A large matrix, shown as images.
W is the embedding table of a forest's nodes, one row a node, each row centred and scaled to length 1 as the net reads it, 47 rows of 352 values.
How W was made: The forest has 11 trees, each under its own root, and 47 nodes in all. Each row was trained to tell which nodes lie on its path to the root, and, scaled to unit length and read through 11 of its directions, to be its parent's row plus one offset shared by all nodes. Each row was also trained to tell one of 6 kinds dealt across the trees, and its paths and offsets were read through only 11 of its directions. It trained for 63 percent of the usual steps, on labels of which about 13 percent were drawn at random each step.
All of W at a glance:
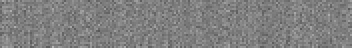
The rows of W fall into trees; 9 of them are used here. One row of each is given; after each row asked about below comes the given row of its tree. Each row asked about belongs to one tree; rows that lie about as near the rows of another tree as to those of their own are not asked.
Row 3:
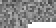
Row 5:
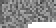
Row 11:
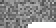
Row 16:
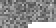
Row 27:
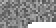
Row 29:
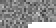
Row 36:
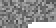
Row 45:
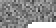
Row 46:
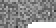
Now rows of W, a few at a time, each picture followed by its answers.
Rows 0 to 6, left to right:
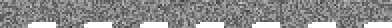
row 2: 29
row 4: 45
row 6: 11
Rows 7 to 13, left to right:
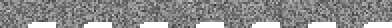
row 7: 36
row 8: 27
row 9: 36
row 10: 11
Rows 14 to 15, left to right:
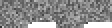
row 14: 3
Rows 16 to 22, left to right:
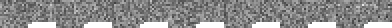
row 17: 11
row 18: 5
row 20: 5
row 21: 46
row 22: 11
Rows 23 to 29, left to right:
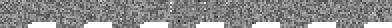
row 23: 27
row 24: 3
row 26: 27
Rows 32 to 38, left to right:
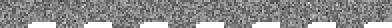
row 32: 29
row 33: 3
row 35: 29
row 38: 46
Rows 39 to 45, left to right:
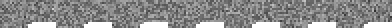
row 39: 27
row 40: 45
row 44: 3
